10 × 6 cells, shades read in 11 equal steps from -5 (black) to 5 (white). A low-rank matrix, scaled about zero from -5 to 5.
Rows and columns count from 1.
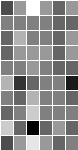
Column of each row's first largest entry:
3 1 2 2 3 1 3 3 1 3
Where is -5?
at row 9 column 3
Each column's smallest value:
-2 -3 -5 -1 -1 -4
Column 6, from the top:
1 -1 1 1 -1 -4 -1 0 -1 0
